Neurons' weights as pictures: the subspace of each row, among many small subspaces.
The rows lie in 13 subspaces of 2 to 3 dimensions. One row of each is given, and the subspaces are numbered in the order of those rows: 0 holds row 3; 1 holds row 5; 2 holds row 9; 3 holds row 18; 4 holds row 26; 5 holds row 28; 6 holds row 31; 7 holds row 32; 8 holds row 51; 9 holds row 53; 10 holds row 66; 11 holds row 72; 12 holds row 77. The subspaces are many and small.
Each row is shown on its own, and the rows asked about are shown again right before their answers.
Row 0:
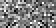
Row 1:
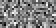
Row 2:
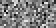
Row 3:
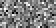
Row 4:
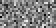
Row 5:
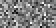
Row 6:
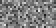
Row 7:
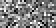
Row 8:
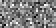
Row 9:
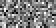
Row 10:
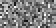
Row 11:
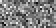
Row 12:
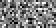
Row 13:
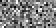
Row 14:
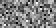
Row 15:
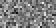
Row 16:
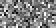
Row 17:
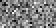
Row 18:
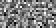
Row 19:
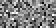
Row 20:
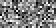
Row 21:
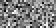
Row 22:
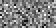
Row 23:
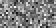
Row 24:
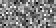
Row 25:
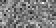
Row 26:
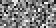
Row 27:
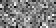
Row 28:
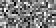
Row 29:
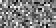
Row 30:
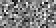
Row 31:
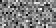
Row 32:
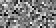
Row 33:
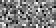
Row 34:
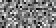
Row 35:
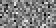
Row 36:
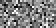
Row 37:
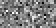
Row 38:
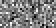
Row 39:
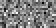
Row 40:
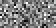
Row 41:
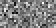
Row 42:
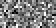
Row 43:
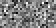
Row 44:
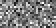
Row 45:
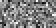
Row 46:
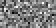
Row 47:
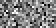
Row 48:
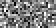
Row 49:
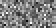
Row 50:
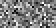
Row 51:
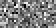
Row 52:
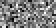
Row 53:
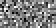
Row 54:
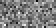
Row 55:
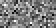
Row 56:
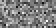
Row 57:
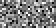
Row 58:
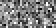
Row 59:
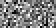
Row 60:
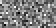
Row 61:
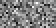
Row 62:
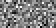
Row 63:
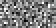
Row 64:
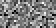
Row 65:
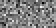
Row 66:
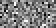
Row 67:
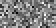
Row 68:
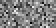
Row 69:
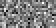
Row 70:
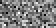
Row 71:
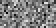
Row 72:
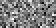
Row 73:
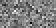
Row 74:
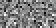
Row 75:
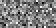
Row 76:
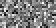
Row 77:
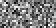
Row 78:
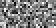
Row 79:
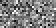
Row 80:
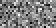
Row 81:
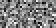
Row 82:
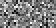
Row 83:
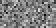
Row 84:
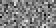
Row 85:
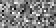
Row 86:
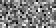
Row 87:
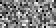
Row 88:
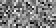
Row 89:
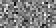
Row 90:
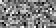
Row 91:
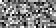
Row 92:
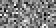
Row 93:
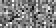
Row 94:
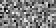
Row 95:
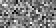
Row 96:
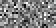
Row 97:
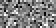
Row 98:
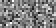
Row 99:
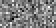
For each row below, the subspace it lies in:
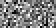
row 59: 12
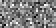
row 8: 11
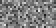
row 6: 4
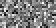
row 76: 2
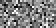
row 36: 3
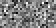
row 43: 4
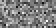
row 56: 9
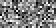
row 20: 11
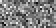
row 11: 0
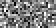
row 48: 5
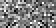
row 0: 12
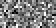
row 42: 1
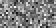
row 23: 0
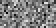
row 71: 4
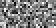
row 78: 5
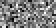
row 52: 11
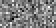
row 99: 11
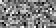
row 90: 0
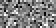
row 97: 3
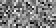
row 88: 6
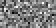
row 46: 9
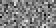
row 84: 10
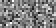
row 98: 11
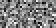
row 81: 3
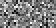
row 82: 3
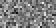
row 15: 1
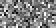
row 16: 2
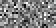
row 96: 8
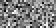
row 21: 12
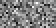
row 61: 1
